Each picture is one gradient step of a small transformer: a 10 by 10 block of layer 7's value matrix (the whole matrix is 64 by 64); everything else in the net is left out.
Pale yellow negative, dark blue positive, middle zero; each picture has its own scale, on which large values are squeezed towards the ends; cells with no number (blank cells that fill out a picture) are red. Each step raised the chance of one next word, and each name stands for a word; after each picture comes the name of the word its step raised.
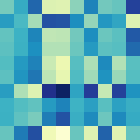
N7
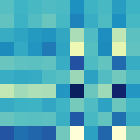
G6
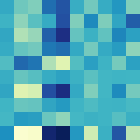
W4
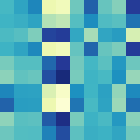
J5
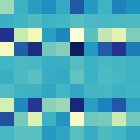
J5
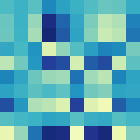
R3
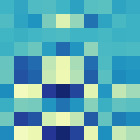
W4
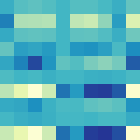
W4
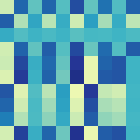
N7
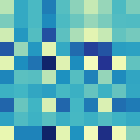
R3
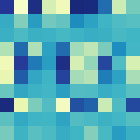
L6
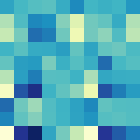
W4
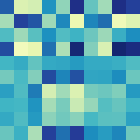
N7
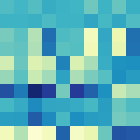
G6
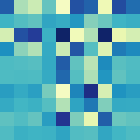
J5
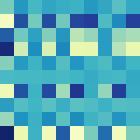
G6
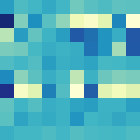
W4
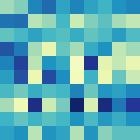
L6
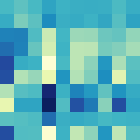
L6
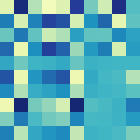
L6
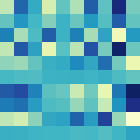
J5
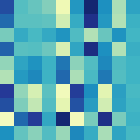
J5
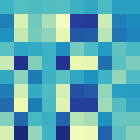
R3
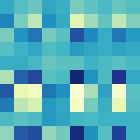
N7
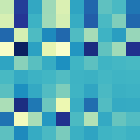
J5
